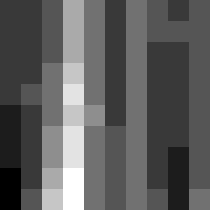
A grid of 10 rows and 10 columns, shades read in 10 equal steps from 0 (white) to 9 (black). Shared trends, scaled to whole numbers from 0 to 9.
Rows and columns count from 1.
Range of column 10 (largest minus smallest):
1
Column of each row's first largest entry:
1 1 1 1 1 1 1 1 1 1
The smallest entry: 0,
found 2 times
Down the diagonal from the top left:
7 7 6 2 5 7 5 7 8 5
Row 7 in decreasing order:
8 7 7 7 6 6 5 5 4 1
